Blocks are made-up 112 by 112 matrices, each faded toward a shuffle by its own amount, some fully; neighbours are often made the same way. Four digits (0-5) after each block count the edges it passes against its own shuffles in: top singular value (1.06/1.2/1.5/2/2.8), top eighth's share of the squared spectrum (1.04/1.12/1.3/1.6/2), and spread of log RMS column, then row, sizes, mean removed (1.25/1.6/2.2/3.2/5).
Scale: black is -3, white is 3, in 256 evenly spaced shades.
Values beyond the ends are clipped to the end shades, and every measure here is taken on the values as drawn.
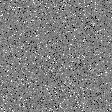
0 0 0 0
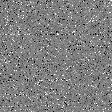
1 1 0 1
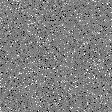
0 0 0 0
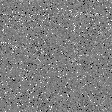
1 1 0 1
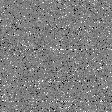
2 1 0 1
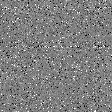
1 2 1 2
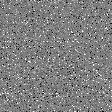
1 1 0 2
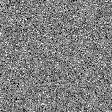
2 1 0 0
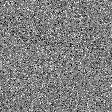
2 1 0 0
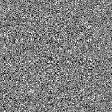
4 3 2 2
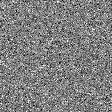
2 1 0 0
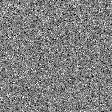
2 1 0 0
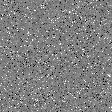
0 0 0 0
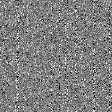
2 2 3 0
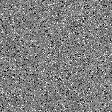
3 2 1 0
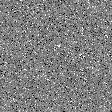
0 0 0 0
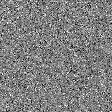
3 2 0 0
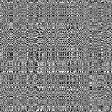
5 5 4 4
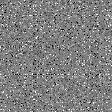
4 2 0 2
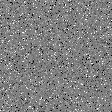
0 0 0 0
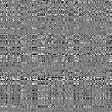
5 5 3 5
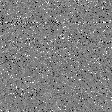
3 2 0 1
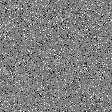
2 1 0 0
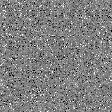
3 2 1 2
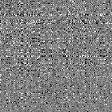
5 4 3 4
